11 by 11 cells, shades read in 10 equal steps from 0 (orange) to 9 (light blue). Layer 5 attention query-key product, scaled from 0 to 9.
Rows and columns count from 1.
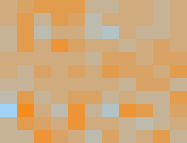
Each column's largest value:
9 5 6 6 4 6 7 5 6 5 5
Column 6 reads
5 6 6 4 5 4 4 3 5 4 6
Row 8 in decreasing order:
6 5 5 5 5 4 4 3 3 2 2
